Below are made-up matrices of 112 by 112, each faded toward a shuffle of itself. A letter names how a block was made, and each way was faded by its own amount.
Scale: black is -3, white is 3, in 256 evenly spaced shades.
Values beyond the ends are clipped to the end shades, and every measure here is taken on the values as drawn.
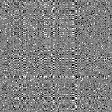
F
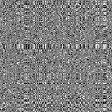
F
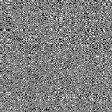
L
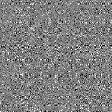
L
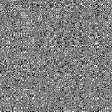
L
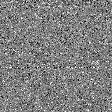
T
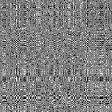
F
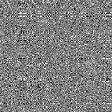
L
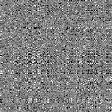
L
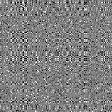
F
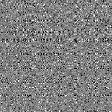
L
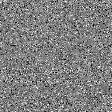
T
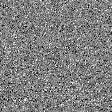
T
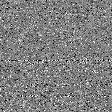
T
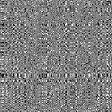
F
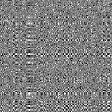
F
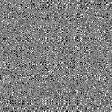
L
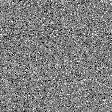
T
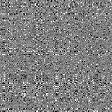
L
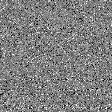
T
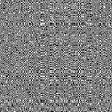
F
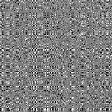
F
